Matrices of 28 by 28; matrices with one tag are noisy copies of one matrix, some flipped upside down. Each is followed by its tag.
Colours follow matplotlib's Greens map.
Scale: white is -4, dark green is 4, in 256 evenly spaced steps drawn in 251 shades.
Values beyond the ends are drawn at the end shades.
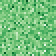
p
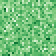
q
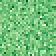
p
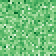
q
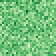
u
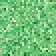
q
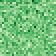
u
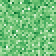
q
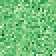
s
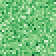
u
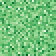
p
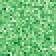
q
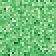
q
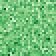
q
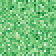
p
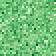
u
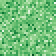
u
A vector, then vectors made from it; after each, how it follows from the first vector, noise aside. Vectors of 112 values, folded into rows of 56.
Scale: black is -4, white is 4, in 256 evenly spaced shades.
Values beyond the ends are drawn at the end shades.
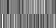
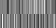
copied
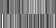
copied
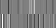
partly zeroed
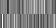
copied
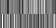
copied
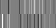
partly zeroed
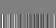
partly zeroed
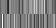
copied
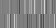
partly zeroed
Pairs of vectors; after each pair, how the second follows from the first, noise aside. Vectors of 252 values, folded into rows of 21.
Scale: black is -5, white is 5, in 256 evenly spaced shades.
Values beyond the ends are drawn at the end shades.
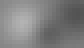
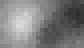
scaled up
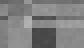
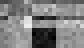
scaled up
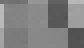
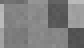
copied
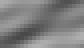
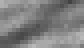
copied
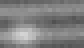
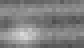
copied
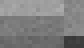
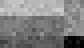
scaled up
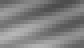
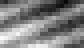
scaled up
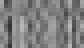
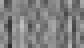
copied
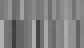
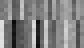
scaled up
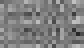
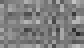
copied
